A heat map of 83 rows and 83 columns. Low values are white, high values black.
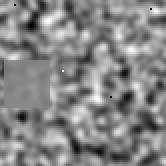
In the middle left lies a patch that is calmer than the rest. No row or column stands out. The values follow a bell shape. No seam splits the table. Four lone cells stand out: three far higher and one far lower than their neighbours. The halves do not mirror each other. The field is mottled with small blotches. There is no overall slope. Overall the values sit about 50% of the way up the scale.
